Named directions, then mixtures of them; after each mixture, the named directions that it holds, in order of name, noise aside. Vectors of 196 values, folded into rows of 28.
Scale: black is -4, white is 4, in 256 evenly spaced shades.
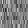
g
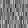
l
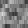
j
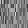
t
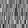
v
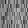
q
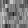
j, l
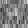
g, j, v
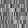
q, t, v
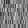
g, l, t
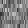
g, j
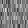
g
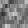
j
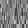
v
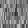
g, j, v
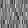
l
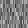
l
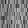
q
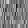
g, t, v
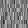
l, q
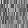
g, t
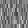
g, t, v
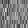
g, q, v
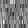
j, l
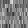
j, l, q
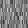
l
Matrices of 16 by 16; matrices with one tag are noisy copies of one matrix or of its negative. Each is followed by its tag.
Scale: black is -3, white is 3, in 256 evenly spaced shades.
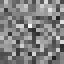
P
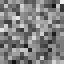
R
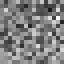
P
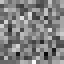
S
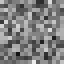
S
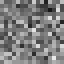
P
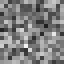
R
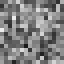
R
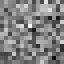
P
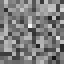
P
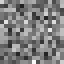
S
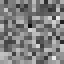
P
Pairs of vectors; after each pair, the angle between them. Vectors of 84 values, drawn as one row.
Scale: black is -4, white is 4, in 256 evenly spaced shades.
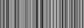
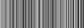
partly opposed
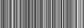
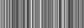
orthogonal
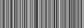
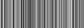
partly opposed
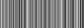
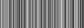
nearly parallel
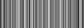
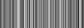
nearly parallel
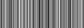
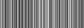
nearly opposite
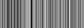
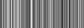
nearly opposite
